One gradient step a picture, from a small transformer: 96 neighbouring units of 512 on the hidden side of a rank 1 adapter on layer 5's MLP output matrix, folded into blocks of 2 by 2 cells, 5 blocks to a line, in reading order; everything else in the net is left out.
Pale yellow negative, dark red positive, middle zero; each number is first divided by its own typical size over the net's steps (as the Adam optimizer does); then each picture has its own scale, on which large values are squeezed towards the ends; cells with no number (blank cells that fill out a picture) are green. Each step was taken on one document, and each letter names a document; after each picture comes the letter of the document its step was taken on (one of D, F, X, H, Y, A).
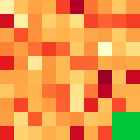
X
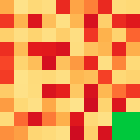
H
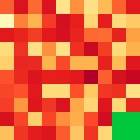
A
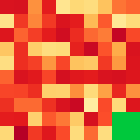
A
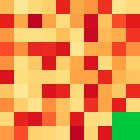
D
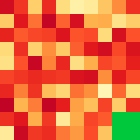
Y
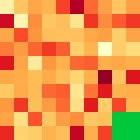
X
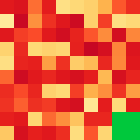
A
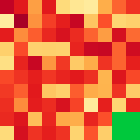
A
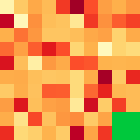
X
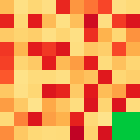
H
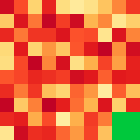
Y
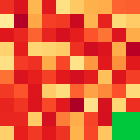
A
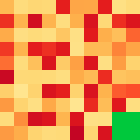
H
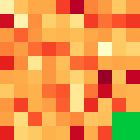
X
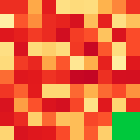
Y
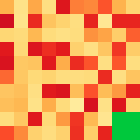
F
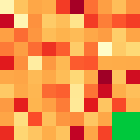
X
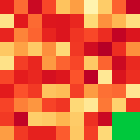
Y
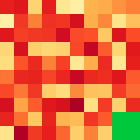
A
